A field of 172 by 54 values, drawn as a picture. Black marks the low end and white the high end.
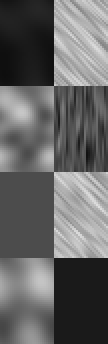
It is made of 4 by 2 panels. Panel 1,1: very low, smooth, faint in contrast. Panel 1,2: high, slanting down to the right. Panel 2,1: middling, smooth, strong in contrast. Panel 2,2: low, streaked downward. Panel 3,1: low, flat. Panel 3,2: high, slanting down to the right. Panel 4,1: middling, smooth, strong in contrast. Panel 4,2: very low, flat.
